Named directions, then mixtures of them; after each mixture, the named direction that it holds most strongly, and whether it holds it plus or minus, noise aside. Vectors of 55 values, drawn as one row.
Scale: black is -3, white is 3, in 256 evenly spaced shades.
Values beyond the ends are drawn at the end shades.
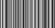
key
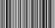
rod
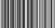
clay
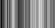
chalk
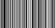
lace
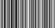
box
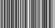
box, plus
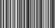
box, minus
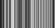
chalk, plus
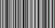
key, plus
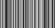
key, plus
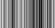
chalk, minus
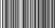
key, plus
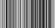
rod, plus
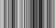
chalk, minus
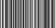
key, plus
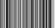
rod, plus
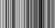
chalk, minus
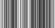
chalk, minus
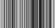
chalk, minus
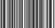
key, minus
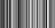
chalk, plus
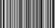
box, minus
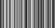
clay, minus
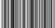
clay, plus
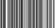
key, minus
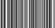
box, plus
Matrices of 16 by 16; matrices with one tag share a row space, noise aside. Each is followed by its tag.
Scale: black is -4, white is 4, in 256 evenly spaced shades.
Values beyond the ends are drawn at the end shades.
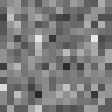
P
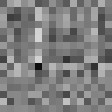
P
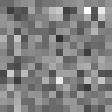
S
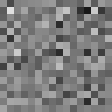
S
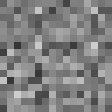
P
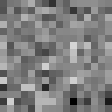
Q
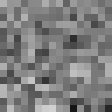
Q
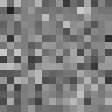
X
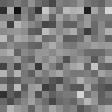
X
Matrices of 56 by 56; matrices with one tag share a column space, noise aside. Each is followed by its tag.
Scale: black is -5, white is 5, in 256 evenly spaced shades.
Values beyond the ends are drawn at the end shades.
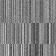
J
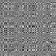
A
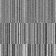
J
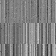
J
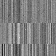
J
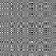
A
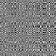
A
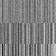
J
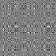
A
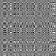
A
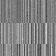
J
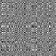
A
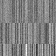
J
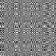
A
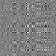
A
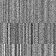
J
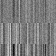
J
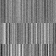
J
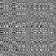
A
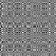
A
